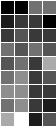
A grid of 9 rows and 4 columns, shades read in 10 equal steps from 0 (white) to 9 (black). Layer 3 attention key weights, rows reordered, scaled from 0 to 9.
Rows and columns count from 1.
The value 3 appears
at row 5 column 4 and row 9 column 1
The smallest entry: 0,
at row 9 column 2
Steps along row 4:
up down up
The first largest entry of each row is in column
1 4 1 2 3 3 3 4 3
